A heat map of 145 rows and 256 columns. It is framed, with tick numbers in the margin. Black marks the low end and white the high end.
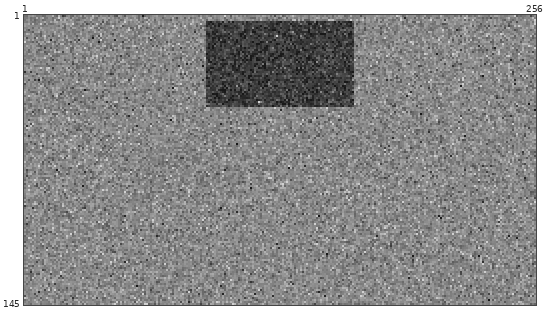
The top middle is the ninth with the lowest average. Overall the values sit about 50% of the way up the scale. There are no regular stripes. An odd patch, lower than its surroundings, sits in the top middle.
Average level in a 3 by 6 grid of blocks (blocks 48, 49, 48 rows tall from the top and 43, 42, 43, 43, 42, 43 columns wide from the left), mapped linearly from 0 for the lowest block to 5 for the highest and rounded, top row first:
550055
555555
555555
